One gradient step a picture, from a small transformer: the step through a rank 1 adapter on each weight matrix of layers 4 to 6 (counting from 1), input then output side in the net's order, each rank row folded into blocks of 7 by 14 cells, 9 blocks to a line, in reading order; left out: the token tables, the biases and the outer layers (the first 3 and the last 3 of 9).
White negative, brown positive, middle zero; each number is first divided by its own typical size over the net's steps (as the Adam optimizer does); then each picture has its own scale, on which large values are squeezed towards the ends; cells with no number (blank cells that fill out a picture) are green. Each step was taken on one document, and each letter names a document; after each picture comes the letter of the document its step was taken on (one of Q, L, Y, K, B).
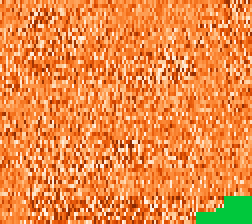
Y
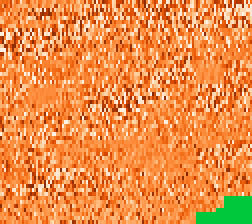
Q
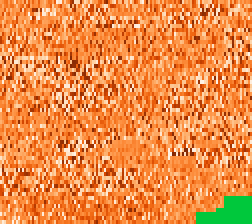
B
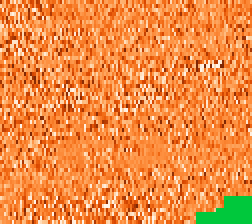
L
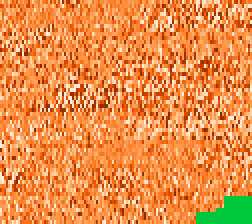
B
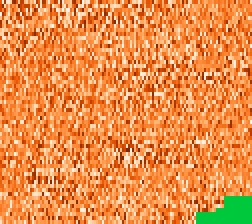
Y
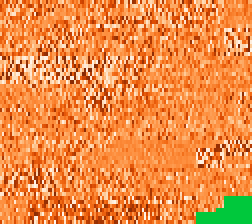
B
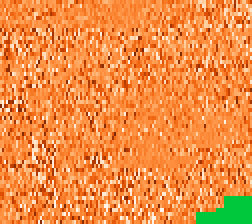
L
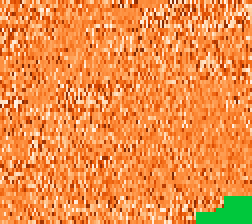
L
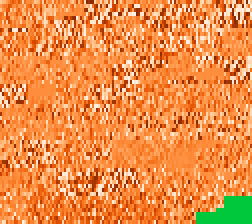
Q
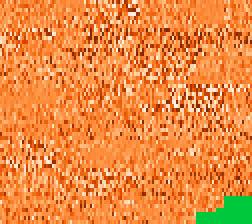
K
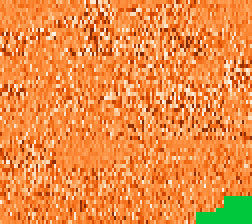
K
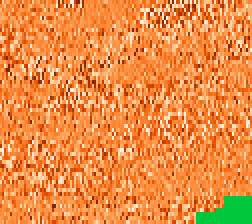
L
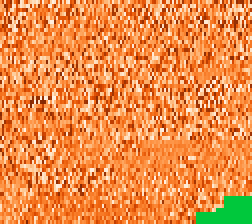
Q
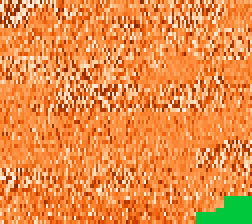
B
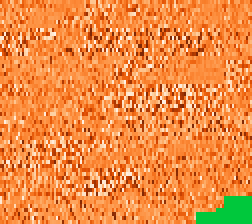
K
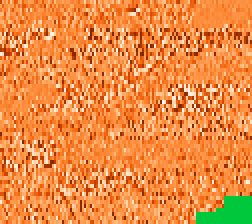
K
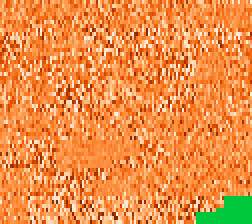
K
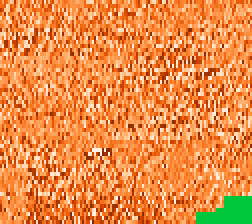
Q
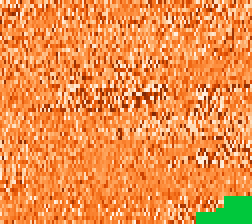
B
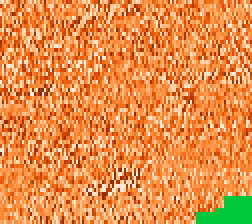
Q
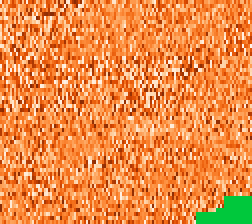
Y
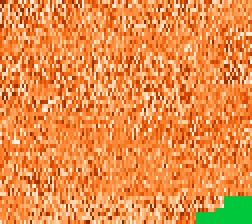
Y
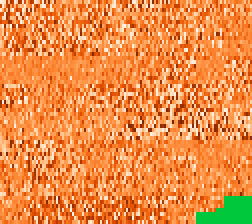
K
